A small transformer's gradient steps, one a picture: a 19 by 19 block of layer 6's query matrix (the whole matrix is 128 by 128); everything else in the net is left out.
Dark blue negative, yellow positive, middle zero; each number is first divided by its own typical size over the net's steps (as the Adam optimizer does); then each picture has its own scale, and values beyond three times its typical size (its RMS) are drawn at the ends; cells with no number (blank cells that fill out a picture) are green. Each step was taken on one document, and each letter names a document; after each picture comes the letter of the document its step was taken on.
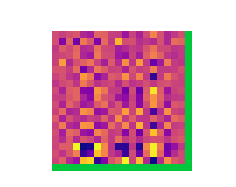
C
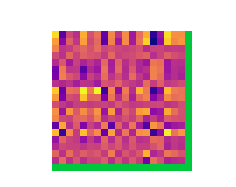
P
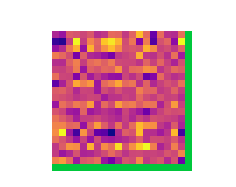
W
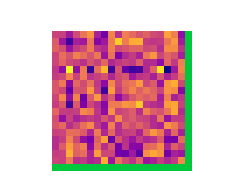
C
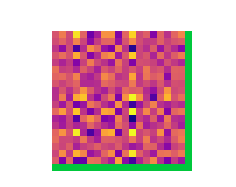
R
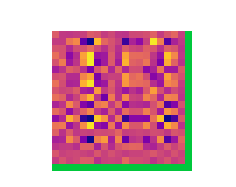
C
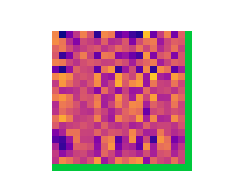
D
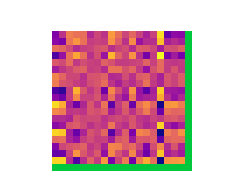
D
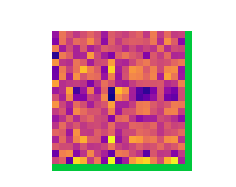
R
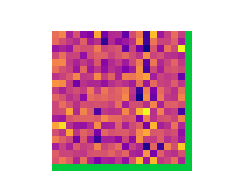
W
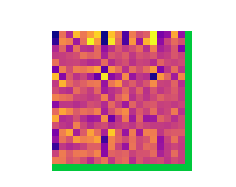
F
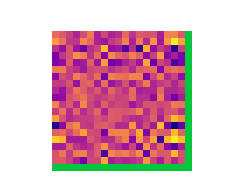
D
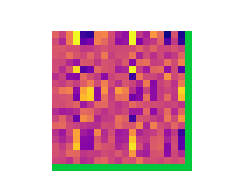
F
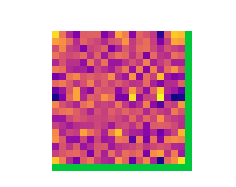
D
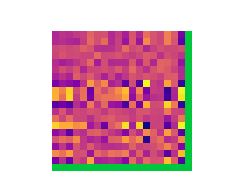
R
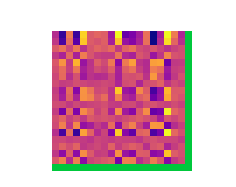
P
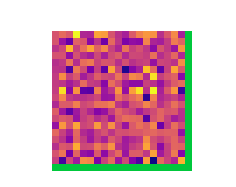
F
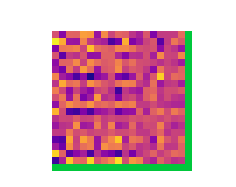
D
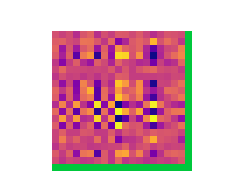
C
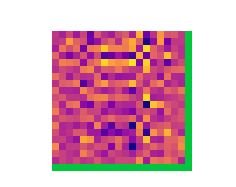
R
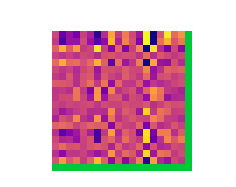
P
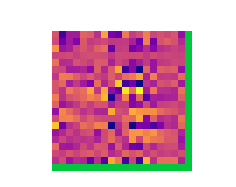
F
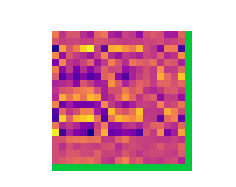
R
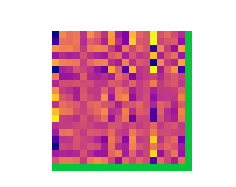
F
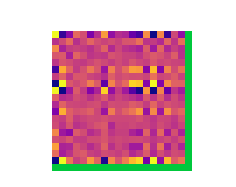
P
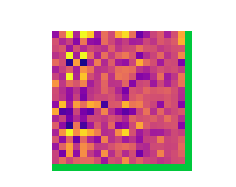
R
